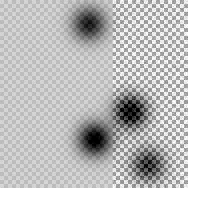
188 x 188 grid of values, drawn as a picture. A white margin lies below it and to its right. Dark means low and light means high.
Average level on the scale: 70%. Dips: four. Seam: vertical, 60% of the way across, the left part calmer.
